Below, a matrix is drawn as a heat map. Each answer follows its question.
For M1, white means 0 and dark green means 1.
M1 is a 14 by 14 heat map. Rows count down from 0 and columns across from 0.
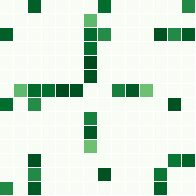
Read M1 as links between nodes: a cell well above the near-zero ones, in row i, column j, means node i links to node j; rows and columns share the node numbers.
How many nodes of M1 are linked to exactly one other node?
7
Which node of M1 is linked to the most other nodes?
node 6
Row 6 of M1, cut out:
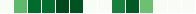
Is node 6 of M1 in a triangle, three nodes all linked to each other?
no
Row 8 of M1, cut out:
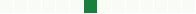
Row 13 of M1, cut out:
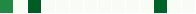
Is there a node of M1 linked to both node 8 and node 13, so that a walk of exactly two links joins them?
no
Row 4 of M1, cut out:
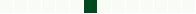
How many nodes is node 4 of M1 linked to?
1
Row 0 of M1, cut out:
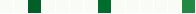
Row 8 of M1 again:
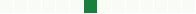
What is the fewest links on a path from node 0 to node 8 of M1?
3
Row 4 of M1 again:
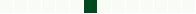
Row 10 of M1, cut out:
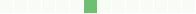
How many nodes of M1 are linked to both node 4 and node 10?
1
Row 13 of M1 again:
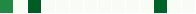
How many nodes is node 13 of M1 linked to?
3
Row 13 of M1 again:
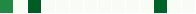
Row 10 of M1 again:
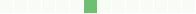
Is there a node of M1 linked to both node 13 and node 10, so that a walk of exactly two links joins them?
no
